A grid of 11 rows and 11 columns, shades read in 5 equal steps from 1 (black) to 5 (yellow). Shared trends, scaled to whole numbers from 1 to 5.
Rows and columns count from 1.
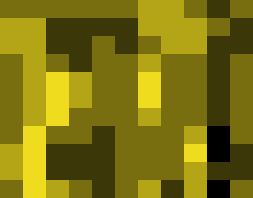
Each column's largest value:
4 5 5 4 3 3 5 4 5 3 3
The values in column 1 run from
3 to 4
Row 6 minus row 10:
-1 -1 3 2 1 0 2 0 -1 0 1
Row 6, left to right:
3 4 5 4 3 3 5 3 3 2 3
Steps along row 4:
up down down up same up down same down up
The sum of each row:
34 33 32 33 38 38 36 33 32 32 34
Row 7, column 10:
2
